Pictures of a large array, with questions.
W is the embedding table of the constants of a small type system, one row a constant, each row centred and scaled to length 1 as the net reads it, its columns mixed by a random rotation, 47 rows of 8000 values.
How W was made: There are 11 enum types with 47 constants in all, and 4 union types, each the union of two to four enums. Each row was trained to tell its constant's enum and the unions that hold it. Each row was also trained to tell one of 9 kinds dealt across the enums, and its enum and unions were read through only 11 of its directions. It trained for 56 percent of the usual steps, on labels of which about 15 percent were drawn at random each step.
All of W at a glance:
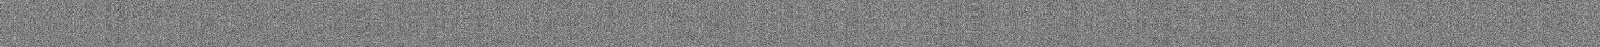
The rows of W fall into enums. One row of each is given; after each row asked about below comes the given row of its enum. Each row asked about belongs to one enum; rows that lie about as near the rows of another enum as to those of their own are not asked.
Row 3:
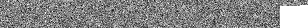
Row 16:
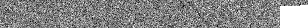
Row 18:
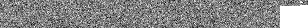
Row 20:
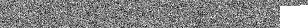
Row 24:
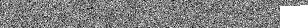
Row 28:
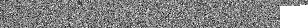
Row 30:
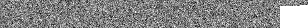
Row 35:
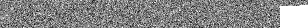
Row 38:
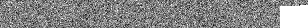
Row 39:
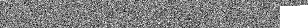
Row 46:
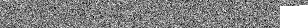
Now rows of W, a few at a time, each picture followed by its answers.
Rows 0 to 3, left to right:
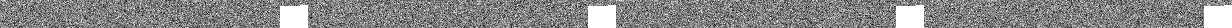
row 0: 18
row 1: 28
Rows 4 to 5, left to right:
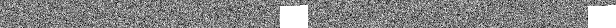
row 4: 38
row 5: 28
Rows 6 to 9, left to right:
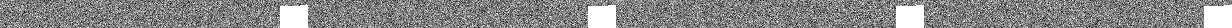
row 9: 18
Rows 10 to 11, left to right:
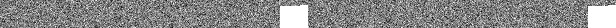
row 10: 20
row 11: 38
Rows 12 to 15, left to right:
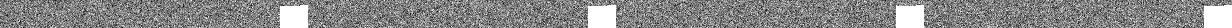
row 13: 35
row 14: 3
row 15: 38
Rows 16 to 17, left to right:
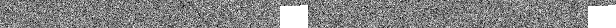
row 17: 16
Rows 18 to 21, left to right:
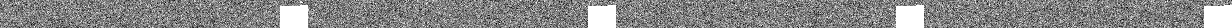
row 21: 3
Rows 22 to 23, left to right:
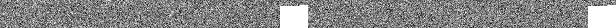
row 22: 35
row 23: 18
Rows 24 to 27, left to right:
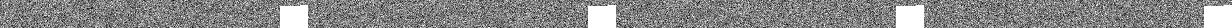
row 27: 20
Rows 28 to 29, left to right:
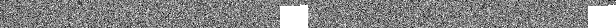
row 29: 20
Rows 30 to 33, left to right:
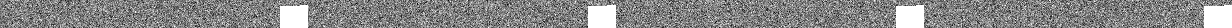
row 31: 35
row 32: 38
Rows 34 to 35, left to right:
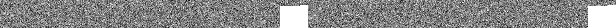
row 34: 39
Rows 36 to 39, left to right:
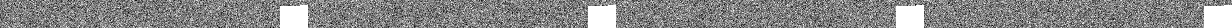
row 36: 16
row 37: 24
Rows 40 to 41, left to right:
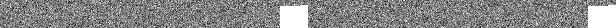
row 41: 20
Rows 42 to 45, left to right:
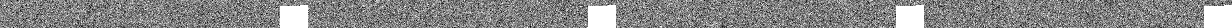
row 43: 46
